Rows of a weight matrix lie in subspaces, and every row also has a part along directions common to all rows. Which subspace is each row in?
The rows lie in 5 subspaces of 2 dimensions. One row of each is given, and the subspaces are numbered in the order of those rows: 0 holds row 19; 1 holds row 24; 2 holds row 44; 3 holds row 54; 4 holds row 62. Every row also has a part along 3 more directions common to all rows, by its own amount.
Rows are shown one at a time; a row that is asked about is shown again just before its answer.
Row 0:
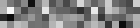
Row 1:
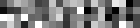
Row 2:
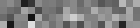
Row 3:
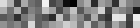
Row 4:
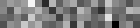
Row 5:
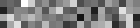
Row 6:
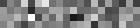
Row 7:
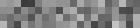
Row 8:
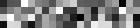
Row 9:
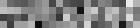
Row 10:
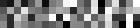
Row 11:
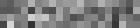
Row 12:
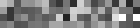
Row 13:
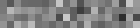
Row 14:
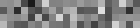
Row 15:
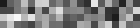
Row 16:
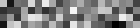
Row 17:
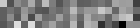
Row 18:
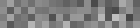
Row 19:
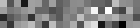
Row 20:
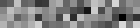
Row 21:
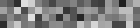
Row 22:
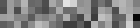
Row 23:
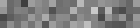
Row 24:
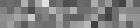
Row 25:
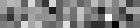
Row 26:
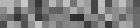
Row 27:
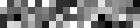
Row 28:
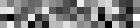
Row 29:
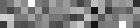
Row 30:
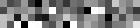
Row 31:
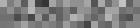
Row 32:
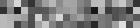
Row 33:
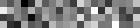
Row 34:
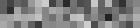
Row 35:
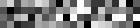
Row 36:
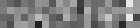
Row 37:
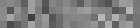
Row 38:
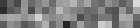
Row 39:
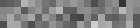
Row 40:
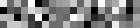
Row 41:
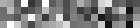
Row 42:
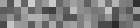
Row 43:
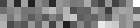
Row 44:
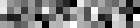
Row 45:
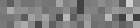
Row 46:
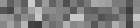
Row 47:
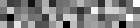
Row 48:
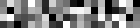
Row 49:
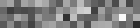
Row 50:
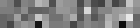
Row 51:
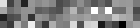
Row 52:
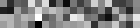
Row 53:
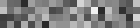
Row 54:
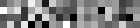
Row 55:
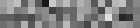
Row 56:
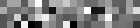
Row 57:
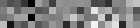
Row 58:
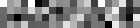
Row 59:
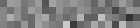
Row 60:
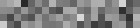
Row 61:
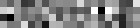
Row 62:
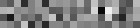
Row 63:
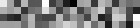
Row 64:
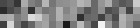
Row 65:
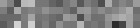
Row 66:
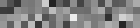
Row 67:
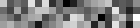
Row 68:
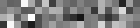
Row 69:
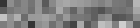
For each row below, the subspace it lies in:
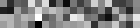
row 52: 1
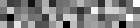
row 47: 4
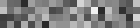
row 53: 0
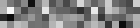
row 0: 4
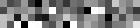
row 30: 2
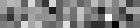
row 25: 3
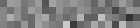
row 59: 4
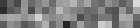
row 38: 0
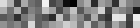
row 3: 4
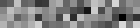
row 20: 2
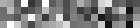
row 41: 4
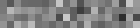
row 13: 2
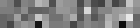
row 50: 2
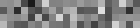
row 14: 3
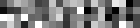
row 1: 2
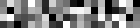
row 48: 4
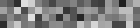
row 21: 3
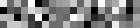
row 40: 1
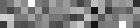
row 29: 4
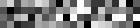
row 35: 2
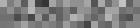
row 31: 1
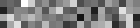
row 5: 3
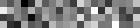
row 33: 3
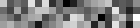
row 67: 1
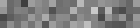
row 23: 0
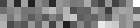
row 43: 0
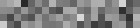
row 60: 3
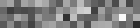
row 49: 2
